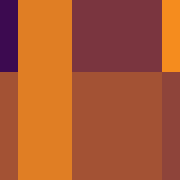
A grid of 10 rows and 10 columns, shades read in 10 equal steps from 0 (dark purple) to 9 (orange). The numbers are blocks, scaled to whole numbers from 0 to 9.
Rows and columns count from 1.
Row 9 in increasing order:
4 5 5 5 5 5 5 8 8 8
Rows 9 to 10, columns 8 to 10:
5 5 4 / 5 5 4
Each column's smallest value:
0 8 8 8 3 3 3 3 3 4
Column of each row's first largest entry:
10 10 10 10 2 2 2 2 2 2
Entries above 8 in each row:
1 1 1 1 0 0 0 0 0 0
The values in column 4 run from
8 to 8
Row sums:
48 48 48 48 58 58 58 58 58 58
